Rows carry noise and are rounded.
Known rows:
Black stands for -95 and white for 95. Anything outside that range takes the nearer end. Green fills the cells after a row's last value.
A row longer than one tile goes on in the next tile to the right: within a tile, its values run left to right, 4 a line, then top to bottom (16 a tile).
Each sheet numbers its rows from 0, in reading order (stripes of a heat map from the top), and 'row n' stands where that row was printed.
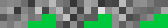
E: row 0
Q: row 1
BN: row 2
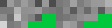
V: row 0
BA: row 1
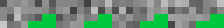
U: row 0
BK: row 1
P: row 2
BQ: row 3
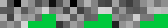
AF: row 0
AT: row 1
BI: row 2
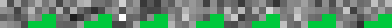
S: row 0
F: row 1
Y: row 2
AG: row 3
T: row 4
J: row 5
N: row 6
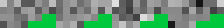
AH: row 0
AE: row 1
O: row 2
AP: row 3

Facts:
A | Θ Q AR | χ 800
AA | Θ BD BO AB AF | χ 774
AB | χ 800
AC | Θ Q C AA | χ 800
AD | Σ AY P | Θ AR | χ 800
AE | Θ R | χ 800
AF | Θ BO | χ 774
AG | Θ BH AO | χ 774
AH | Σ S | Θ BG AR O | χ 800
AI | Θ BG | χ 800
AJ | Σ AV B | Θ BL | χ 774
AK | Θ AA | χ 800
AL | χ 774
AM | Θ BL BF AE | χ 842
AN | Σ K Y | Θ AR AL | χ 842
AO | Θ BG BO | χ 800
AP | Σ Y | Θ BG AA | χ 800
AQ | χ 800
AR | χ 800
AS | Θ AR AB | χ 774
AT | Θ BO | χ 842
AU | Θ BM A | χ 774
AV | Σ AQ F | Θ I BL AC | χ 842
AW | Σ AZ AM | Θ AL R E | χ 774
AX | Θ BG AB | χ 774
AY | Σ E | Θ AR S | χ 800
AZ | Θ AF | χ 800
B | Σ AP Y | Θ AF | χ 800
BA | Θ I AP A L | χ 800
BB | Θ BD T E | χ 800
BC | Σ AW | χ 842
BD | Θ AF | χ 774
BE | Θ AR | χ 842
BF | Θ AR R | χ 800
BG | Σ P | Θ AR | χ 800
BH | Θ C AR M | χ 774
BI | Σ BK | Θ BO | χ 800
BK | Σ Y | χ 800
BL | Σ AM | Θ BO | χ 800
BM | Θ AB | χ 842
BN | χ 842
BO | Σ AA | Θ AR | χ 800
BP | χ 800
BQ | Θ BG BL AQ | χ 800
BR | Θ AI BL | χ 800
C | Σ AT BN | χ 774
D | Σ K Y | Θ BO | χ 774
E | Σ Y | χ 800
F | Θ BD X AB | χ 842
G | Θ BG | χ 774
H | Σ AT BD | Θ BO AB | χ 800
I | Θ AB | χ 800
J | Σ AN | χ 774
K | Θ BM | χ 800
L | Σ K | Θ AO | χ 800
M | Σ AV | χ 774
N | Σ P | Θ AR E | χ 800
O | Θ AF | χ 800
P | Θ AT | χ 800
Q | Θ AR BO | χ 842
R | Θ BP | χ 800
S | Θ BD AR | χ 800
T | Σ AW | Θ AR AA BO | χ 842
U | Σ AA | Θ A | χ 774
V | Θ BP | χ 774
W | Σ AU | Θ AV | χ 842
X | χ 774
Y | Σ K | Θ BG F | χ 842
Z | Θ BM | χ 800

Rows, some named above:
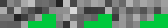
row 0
F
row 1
AV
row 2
K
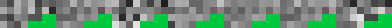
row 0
AS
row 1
Z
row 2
BD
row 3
BQ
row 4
AK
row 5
Z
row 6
D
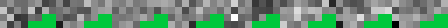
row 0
BE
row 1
H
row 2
AQ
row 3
BF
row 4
Y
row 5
AW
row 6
BL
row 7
AO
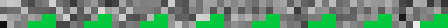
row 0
AI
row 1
T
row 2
BC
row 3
AZ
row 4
L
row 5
AY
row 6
Z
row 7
AA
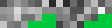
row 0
AW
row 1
BO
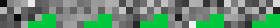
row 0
BM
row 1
BR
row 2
AD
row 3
AA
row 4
BG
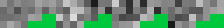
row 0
BB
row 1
G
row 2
B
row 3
H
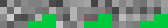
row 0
BC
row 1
AU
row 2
L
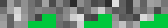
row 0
AJ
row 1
D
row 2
O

